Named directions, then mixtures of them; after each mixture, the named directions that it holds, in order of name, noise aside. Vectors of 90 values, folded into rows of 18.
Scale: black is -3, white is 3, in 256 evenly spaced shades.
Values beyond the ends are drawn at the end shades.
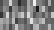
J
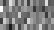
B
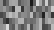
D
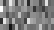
B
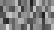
B, D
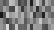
D, J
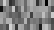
B, D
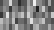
J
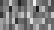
J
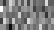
B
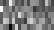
B, J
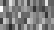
B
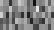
J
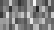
J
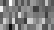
B, J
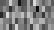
D, J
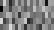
B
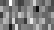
B, J
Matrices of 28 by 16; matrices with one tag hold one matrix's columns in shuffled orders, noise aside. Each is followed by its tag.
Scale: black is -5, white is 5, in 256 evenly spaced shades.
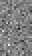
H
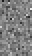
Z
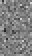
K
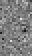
K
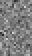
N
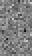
K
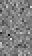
N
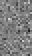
K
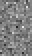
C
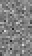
H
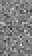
H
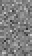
H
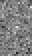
C
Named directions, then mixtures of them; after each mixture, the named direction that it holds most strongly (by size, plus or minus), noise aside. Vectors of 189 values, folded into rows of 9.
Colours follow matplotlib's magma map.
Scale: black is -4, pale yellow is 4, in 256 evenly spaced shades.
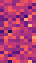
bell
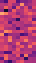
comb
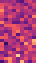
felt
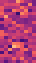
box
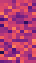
box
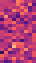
box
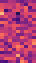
felt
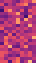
bell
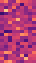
comb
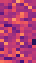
felt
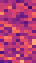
felt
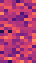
bell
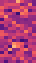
box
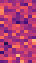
felt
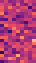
felt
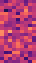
comb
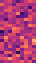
bell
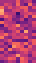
box
